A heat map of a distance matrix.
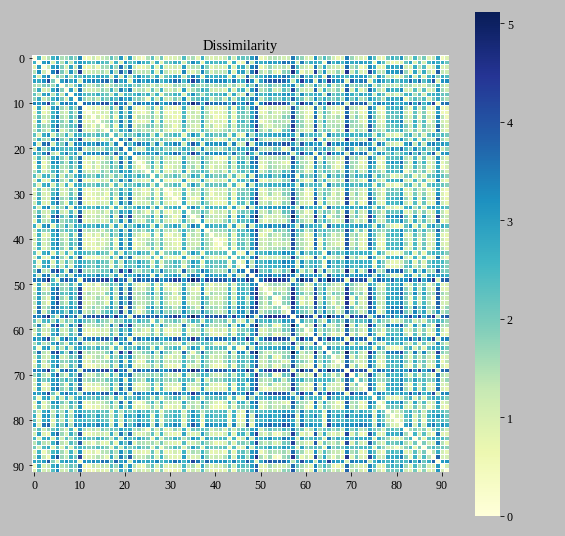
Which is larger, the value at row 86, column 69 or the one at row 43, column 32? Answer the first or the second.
the first
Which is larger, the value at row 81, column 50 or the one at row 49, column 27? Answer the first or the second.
the second
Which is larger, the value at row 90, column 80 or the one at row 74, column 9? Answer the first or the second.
the second
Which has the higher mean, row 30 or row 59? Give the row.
59
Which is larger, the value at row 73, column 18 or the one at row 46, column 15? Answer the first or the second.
the second
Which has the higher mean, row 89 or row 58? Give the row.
89
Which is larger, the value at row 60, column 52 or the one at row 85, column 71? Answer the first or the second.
the second
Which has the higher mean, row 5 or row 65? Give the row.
5
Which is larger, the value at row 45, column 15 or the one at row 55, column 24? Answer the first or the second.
the first
